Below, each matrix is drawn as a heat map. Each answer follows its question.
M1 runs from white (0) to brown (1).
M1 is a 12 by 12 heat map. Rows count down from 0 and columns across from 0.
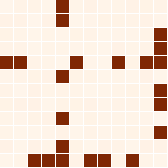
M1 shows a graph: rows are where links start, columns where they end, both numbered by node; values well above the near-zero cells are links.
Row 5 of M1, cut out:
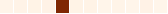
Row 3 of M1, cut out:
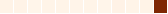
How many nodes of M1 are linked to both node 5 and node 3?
0
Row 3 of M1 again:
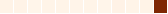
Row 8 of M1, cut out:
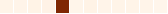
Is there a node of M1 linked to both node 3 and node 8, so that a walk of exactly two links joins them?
no
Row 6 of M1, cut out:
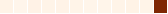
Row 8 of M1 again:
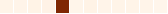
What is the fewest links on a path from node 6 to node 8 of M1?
3
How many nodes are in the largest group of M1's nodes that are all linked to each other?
2
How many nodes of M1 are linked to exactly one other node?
10
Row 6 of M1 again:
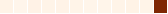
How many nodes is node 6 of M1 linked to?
1
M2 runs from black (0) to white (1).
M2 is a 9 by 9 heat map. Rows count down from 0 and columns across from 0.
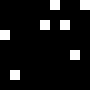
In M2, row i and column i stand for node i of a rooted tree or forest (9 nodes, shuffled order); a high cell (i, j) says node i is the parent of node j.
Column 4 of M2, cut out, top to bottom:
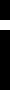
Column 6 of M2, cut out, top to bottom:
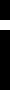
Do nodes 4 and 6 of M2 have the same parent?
yes
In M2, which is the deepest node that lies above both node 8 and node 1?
0
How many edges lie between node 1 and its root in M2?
4
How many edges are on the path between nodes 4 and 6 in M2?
2
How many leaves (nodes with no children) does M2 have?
4
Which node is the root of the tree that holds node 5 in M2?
3
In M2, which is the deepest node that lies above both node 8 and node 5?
0
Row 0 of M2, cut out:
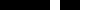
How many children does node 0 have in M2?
2
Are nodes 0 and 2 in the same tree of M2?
no
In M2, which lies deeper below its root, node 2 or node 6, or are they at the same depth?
node 6
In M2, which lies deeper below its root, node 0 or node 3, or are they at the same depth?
node 0
